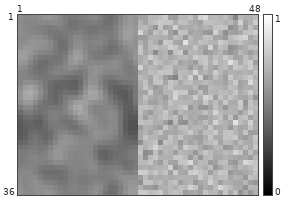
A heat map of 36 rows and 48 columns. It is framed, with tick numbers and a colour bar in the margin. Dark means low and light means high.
The table splits into one row of 2 panels. Panel 1,1: middling, blotchy. Panel 1,2: high, fine-grained.
